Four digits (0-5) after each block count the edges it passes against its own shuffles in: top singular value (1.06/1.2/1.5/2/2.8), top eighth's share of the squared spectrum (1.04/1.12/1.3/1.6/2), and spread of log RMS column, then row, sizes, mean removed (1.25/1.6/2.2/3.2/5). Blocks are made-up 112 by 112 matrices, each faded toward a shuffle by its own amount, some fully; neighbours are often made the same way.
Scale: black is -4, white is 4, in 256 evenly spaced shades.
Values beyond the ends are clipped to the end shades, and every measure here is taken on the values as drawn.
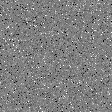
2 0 0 0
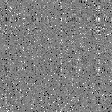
4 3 2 1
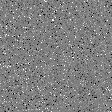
0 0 0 0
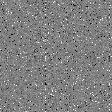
4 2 1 0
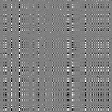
5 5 4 4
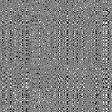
5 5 4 3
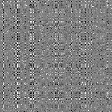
5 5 4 3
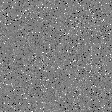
3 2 1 0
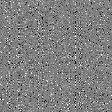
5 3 2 1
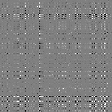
5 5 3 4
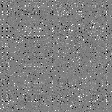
4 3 2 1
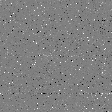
3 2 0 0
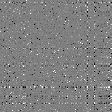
5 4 2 2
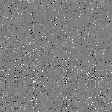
4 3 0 1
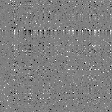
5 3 2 2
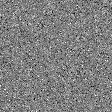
0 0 0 0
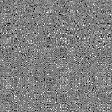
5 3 2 2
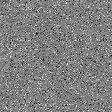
3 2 0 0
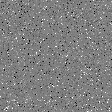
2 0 0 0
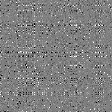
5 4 3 3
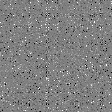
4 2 1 1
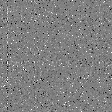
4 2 1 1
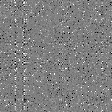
4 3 2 1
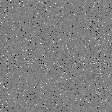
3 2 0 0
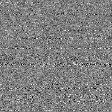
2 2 0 4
